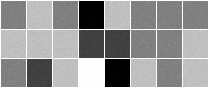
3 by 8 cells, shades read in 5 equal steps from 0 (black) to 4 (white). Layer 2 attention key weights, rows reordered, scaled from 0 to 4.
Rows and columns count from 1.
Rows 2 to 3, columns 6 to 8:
2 2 3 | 3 2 3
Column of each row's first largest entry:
2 1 4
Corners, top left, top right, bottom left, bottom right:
2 2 2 3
